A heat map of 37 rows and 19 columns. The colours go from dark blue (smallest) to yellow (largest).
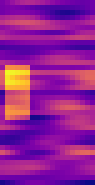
Average level on the scale: 30%. Histogram: skewed, a long tail of high values. Roughest part: middle left. Grain: streaks across. Odd patch: higher, in the middle left.
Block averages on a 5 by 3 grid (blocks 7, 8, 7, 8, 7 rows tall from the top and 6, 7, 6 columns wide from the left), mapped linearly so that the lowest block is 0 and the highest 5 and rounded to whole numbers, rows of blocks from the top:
1 0 0 / 2 1 1 / 5 1 2 / 1 0 1 / 1 0 1
